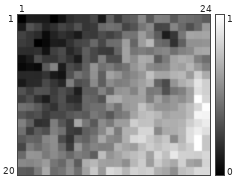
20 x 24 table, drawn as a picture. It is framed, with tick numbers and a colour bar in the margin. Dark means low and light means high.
Neither half mirrors the other. There is an overall slope up to the bottom right. The ninth with the lowest average is the top left. Overall the values sit about 50% of the way up the scale.
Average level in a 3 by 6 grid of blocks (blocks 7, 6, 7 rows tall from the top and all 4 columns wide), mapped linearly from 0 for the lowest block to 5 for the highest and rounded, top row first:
001223 / 112335 / 223445
